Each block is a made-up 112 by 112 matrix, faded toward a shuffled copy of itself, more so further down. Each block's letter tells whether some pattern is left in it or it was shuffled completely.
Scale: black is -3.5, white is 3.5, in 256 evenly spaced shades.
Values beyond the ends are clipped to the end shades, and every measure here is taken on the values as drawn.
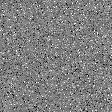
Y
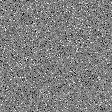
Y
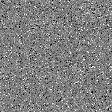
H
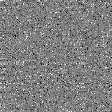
H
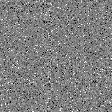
H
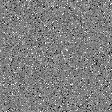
H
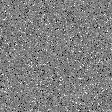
Y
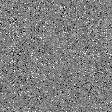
H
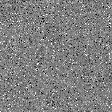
H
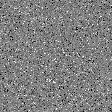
Y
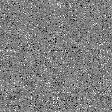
H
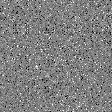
H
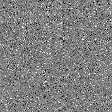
H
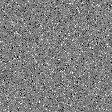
Y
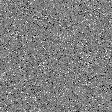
Y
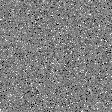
Y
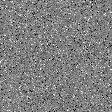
Y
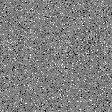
H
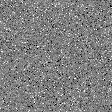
Y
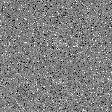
H
